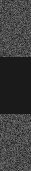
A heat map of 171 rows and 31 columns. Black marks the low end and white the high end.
The table splits into 3 rows of 1 panel. Panel 1,1: low, fine-grained. Panel 2,1: very low, flat. Panel 3,1: low, fine-grained.
